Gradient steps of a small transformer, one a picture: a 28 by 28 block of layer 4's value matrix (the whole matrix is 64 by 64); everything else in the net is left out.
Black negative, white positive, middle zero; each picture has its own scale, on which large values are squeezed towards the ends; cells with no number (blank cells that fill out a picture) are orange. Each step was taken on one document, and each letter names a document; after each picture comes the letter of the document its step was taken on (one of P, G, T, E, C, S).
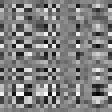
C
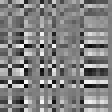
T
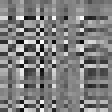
T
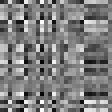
T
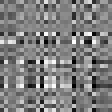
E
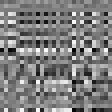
E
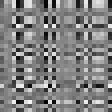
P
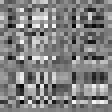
P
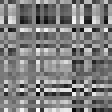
E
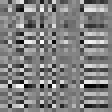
T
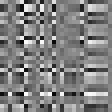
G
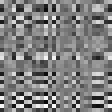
P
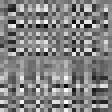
E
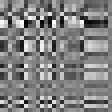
G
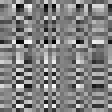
P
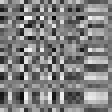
G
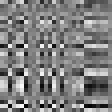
T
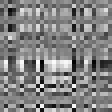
E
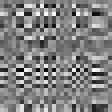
C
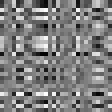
C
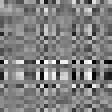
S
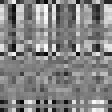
C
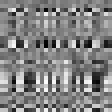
E
